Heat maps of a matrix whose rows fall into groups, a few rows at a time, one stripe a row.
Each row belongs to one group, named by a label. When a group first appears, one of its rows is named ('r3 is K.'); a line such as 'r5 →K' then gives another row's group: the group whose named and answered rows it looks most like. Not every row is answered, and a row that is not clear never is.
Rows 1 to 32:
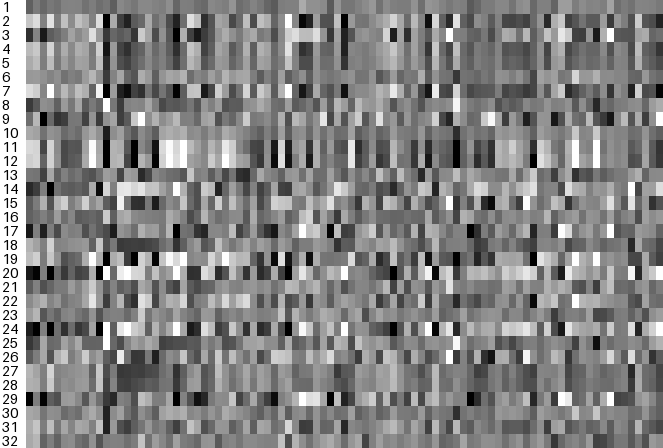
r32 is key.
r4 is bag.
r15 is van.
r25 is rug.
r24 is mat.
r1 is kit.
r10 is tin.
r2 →bag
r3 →kit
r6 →tin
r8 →rug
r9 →key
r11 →tin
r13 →rug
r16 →mat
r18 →bag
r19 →tin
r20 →mat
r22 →tin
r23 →key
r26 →van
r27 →bag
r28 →bag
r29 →kit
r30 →tin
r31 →bag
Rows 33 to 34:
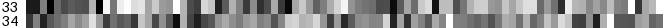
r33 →mat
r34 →kit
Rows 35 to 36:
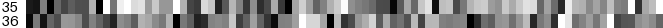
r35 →mat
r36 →kit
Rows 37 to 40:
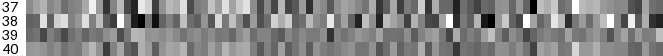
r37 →tin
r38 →van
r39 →key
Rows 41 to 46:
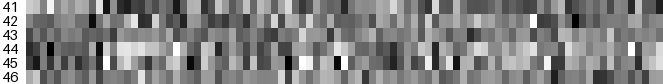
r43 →kit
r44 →mat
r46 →key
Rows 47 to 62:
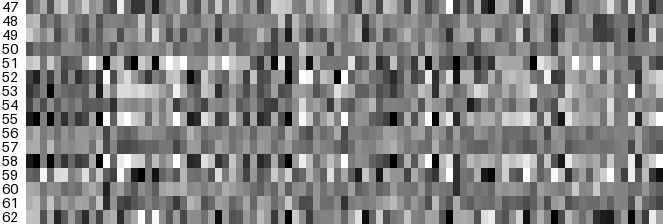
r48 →key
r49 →key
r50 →kit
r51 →tin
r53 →mat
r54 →kit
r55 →mat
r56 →bag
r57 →bag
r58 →mat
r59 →van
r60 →tin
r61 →bag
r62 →key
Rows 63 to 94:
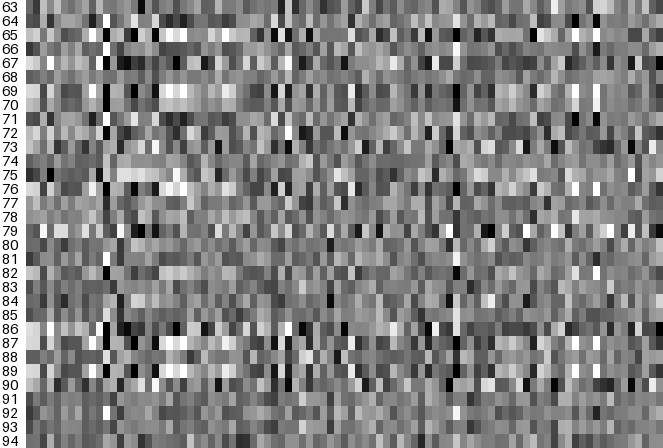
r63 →van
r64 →rug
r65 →tin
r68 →van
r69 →tin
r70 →tin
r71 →rug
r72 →bag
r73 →key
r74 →mat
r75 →mat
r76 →tin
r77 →bag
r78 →tin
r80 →key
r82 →tin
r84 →key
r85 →rug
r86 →bag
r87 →tin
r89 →tin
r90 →key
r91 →kit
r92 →rug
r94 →rug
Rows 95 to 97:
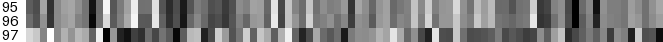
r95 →rug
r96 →rug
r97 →bag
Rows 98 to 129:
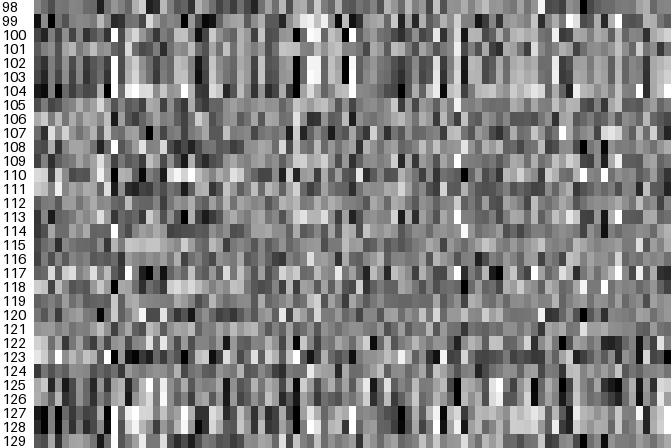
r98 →rug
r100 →mat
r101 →van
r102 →mat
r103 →mat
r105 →kit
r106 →bag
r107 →van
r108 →rug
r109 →kit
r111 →bag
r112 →van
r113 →kit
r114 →rug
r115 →mat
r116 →kit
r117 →van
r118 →tin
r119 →mat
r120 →rug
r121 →tin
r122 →key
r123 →bag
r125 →key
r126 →key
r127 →mat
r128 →mat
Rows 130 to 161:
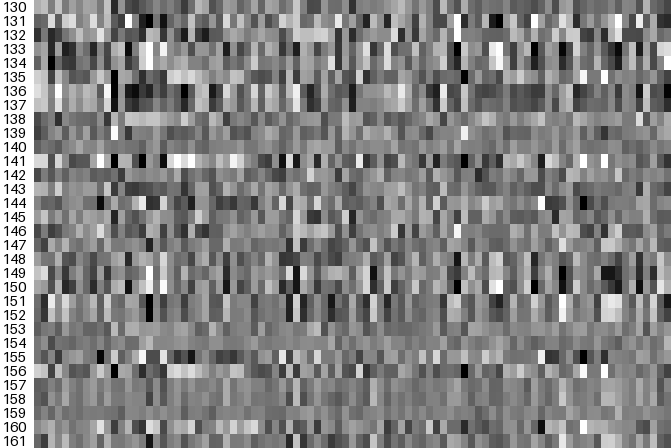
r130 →bag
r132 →kit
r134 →key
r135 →tin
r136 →bag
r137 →bag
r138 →mat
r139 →rug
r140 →kit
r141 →tin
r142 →kit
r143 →bag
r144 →rug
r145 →bag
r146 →kit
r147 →van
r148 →key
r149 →key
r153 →mat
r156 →tin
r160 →tin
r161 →van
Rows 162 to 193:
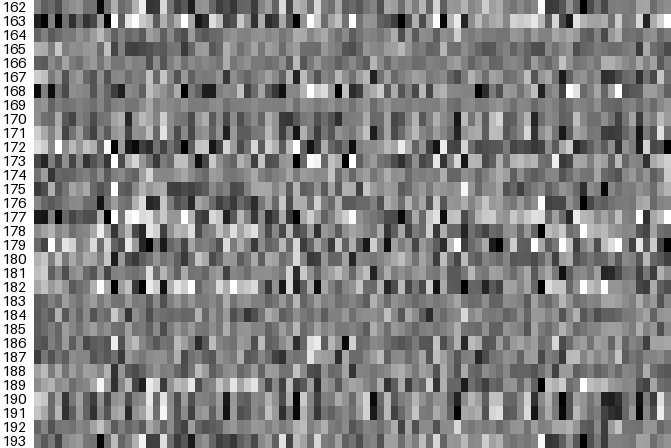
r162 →rug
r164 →kit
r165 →bag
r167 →key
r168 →kit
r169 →key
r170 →key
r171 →key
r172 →bag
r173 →mat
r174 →key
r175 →rug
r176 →rug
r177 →mat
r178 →tin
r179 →van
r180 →bag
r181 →key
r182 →tin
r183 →van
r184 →rug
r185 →van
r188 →bag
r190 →key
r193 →rug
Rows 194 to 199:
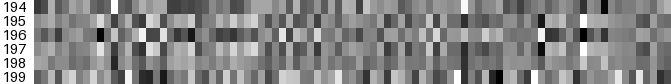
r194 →rug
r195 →tin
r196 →rug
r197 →tin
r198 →tin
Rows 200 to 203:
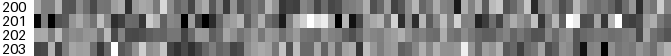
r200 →key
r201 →kit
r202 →bag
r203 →rug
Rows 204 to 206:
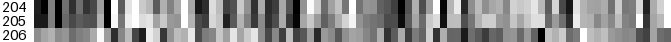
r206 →tin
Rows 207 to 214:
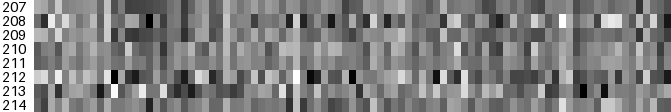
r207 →bag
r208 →van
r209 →bag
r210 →van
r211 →van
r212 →bag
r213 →rug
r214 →van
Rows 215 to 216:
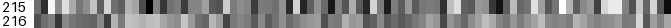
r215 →van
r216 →mat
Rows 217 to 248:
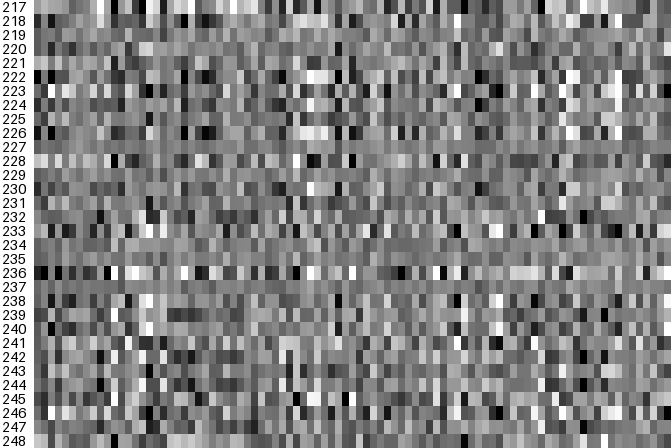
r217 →tin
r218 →kit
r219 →van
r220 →key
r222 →kit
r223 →van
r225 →van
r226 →kit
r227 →kit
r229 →van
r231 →van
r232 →rug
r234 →mat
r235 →van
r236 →mat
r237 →kit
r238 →key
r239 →rug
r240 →key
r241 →van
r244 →rug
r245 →mat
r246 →van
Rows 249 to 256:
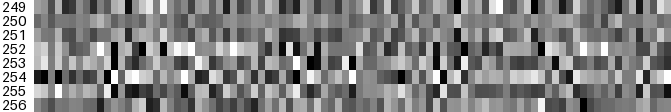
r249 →key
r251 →key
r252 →tin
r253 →bag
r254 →mat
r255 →bag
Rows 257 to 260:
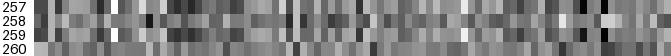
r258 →van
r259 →rug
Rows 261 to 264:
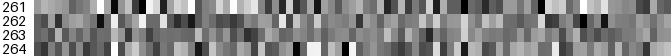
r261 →tin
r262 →rug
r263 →rug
